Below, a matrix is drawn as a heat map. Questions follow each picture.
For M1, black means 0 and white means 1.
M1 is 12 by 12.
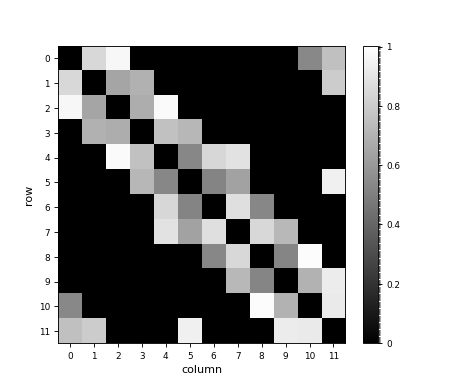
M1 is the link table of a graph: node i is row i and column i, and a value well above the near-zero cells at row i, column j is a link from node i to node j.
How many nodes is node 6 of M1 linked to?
4
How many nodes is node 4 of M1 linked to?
5
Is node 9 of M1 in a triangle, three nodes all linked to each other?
yes
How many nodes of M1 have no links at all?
0
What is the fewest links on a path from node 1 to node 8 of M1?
3
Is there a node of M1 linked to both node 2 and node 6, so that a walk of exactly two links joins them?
yes
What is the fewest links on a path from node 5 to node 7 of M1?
1
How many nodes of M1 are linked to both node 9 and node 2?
0
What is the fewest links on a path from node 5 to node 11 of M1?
1
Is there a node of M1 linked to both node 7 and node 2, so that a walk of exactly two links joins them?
yes
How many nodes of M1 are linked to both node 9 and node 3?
0
